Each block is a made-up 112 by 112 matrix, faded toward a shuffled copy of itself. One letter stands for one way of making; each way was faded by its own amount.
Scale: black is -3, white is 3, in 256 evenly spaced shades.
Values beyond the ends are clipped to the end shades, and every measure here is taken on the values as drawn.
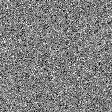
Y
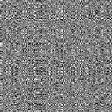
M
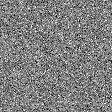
Y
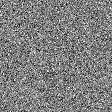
Y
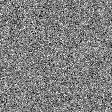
Y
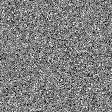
Y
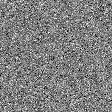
Y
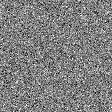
Y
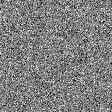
Y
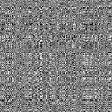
M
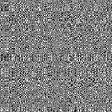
M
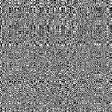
M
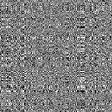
M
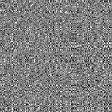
M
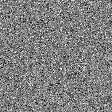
Y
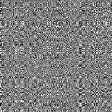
M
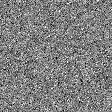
Y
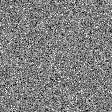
Y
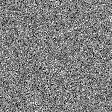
Y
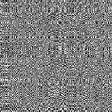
M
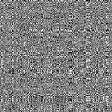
M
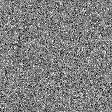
Y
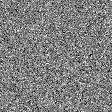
Y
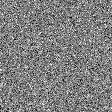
Y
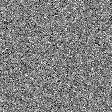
Y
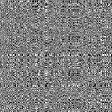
M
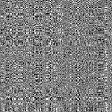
M
